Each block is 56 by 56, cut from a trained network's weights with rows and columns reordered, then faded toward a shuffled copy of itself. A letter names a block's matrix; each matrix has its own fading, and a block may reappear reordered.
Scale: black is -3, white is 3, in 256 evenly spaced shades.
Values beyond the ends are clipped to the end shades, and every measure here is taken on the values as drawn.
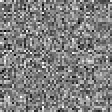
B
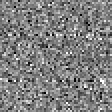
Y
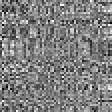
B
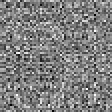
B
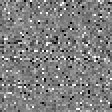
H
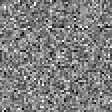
Y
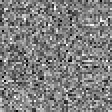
Y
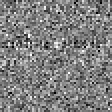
Y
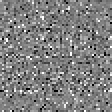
H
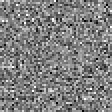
Y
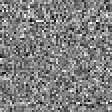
Y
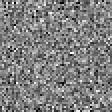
Y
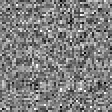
B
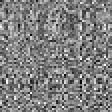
B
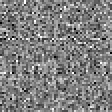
Y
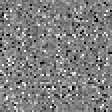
H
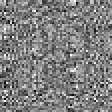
B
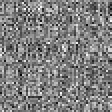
B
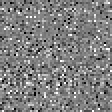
H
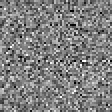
Y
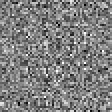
B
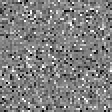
H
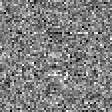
Y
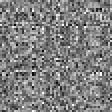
B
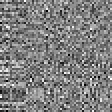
B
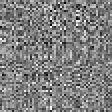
B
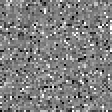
H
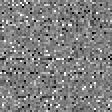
H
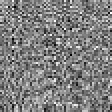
B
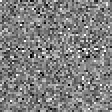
Y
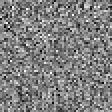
Y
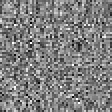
B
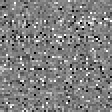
H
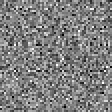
Y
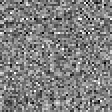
Y
